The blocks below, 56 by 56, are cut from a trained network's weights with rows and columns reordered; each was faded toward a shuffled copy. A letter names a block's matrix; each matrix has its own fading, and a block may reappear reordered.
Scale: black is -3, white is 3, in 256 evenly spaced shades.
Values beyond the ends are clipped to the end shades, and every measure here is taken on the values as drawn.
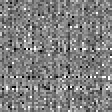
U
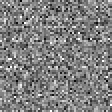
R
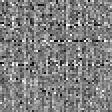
U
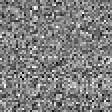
R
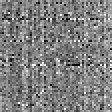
U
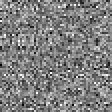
R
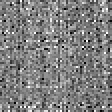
U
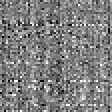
U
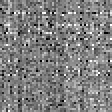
U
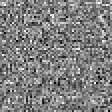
R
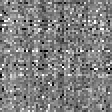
U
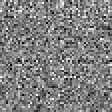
R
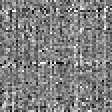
U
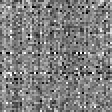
U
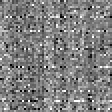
U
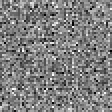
R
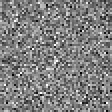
R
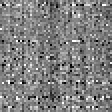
U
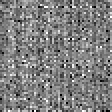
U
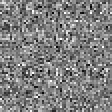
R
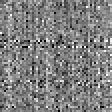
U
